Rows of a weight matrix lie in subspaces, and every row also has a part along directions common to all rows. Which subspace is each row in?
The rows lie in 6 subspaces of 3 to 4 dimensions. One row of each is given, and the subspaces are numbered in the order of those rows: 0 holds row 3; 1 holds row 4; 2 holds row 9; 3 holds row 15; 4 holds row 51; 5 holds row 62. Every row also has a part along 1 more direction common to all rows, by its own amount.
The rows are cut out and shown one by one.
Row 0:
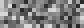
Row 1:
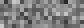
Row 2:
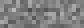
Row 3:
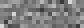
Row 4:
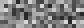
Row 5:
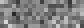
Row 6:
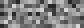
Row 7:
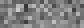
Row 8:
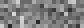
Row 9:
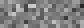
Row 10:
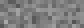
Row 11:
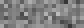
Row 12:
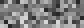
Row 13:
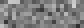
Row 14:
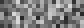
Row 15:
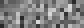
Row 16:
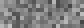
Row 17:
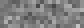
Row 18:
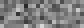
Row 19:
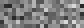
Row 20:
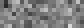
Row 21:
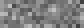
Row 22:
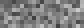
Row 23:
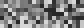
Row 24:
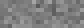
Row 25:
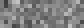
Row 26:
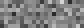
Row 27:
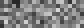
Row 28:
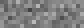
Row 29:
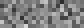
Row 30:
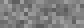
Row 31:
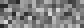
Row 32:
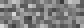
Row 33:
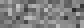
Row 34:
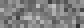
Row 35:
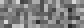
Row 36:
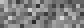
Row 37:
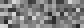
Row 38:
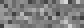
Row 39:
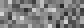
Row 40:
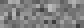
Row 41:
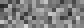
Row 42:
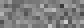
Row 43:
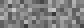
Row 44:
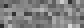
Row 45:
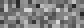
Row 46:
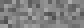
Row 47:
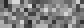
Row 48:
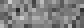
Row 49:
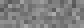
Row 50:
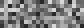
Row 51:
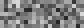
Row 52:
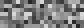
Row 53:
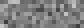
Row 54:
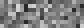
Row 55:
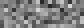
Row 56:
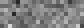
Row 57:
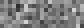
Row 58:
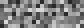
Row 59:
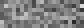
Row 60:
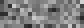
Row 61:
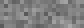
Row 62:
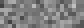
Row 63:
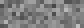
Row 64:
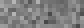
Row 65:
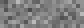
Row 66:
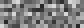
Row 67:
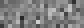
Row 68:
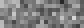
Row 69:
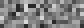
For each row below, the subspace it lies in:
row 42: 1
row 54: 2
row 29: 5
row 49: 5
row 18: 2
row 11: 0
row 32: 2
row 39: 1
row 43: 5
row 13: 5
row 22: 2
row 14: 3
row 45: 4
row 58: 4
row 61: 0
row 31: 5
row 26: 5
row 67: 3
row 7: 2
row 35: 3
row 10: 1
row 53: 5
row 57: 2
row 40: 5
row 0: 1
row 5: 3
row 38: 0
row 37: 4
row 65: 4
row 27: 4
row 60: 1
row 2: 4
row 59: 1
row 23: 3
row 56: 3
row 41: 5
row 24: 3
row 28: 4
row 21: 1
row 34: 2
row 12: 3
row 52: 1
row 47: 0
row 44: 0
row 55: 4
